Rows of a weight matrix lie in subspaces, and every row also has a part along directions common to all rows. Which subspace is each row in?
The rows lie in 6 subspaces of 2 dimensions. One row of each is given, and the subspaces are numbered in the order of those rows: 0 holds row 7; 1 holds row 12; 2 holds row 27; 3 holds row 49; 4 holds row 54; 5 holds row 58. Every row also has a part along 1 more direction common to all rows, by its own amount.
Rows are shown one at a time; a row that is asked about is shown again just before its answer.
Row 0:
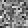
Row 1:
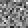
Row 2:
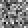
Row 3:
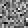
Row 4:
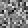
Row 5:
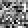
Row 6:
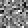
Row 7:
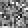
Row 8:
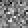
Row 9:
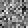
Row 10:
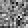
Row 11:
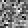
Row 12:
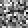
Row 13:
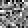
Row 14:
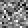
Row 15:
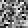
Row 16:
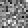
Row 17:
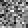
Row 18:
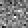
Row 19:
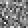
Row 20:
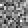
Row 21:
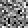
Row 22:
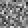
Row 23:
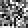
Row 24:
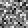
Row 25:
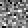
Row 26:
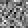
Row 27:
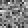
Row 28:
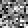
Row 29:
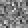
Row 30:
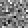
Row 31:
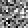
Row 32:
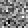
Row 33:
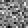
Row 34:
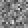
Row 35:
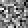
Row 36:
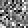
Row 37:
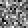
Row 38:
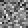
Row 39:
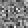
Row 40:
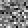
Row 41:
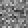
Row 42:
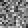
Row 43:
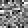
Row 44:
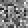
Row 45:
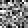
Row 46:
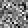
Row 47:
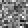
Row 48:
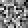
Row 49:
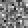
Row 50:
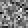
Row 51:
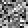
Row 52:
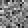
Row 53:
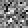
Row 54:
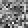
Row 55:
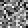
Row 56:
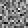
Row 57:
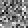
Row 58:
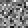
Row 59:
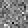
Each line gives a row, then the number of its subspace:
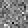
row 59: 4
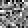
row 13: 2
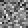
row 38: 0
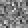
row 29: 3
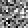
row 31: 1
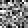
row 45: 2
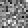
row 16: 1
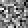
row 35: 3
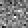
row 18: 1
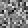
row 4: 3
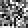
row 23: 0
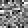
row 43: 2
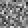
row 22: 5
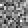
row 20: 3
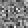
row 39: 3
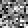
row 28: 4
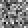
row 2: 5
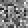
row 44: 3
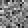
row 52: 2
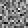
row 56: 3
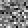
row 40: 2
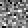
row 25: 1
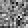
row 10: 0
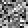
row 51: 4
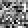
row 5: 4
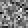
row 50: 0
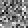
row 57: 2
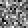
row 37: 5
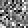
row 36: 2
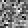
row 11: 4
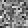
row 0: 4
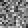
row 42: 0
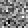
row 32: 1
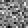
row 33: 2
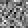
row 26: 5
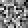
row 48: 3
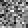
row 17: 0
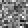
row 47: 4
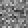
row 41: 1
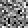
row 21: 1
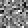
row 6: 2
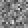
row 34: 5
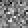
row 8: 1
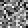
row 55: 0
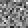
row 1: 5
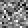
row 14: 0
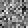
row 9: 2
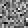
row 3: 3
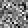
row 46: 4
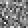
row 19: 5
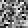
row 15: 4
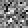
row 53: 1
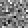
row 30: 1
